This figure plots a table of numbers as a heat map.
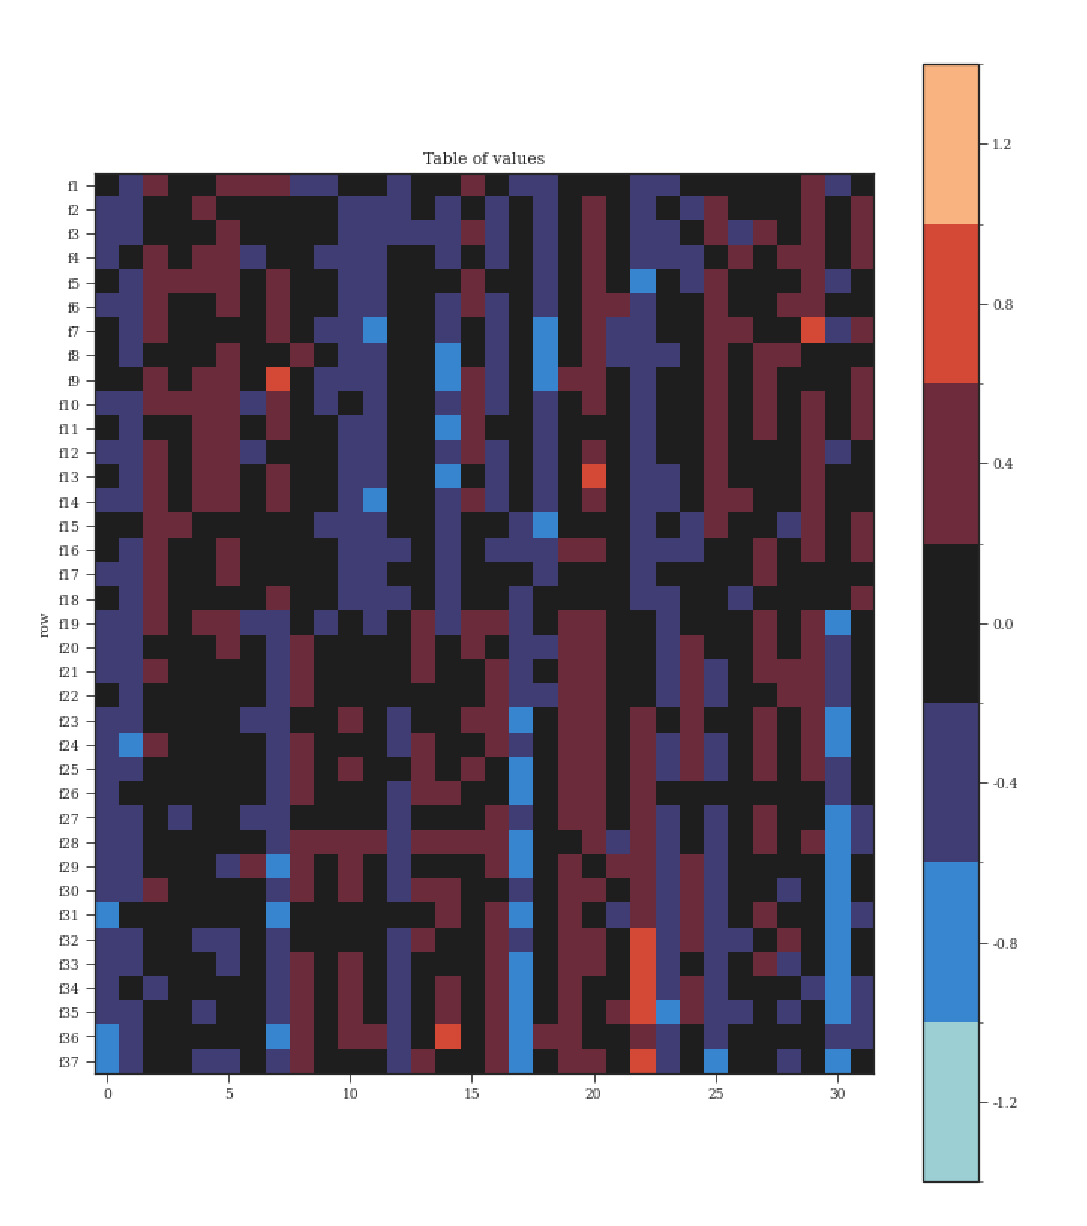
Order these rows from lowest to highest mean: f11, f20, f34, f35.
f35, f34, f11, f20
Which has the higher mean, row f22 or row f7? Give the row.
f22
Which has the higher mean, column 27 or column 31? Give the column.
27
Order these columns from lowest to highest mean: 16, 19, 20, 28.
28, 16, 19, 20
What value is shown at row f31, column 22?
0.4
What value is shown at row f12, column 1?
-0.4
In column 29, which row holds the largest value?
f7
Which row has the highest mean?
f21
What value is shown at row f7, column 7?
0.4
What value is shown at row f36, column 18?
0.4
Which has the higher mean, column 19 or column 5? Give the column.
19
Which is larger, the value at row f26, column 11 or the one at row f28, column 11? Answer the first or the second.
the second
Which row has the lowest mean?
f37
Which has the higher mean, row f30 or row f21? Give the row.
f21
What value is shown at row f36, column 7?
-0.8
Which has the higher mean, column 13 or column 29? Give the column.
29
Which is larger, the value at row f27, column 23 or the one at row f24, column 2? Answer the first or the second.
the second
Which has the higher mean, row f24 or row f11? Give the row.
f11
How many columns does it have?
32
